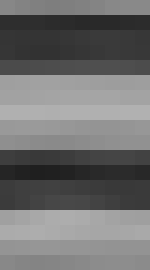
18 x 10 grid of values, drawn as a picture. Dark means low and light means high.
Histogram: two levels. Grain: streaks across. Stripes: horizontal, repeating 2 times.
